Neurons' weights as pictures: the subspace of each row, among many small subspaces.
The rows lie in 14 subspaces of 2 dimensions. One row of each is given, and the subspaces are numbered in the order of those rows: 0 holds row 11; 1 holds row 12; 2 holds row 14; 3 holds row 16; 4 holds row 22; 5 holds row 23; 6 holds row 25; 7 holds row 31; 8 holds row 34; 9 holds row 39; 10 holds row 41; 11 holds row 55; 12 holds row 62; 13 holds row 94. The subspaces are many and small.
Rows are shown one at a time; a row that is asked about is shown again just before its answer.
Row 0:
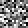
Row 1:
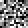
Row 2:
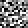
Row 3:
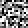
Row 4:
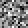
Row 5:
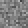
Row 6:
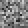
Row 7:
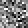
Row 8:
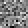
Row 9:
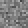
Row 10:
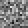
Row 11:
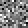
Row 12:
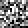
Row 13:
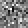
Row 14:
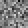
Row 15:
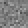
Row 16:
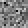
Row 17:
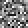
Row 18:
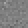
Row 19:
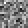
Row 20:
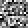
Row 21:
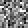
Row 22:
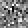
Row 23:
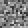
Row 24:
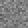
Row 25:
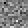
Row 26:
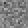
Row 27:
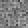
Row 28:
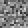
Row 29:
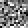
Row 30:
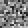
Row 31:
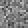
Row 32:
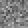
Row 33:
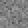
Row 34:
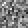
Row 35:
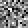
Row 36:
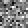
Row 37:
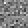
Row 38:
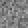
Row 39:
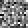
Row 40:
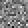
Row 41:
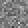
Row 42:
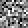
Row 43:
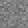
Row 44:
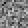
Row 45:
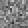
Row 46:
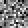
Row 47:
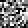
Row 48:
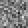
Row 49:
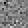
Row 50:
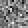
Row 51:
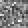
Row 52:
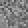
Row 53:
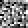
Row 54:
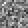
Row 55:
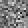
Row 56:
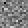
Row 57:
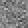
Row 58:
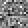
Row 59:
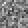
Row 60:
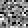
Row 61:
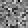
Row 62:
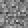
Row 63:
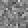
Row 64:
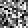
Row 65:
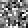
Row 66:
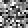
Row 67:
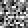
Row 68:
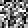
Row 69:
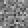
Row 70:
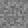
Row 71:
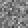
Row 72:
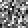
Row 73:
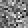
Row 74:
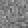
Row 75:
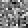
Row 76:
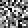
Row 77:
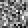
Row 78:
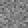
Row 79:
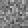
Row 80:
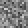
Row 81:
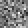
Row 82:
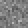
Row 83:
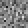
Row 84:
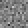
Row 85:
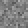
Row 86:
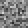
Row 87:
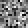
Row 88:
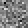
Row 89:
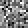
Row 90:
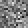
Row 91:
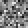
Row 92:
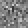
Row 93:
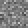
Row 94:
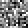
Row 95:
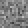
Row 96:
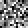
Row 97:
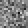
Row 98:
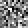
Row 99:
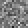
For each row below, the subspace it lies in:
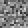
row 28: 5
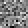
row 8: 2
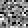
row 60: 9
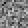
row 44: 8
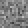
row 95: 0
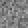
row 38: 8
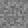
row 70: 4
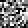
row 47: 3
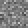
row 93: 9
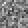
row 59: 8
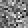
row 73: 11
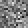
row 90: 11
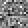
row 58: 4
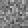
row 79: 1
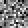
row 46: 2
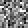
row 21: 7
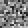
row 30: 5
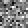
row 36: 13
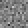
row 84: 10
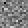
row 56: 6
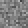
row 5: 13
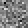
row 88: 11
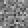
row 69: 2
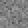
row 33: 9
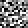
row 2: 6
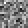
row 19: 7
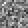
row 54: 8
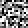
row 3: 8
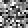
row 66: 13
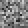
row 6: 7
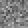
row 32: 7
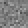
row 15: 6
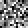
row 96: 2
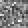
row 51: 9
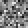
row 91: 12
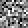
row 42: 4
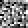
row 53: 9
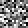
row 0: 0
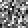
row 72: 10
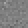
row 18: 11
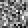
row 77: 3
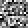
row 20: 4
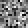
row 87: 12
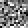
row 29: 6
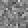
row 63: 12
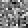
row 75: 13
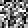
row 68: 7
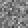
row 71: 10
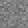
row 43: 1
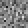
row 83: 8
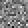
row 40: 10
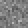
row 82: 9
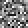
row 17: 10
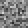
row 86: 0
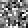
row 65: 12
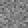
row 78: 0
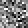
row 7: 11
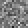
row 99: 10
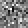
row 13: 4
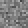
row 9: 13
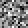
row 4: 10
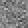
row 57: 11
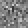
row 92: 4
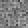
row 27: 13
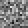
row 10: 1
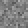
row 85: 12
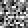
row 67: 12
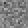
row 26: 3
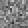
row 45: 1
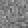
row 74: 0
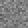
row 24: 0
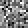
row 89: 7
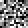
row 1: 2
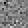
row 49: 11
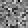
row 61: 2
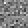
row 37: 5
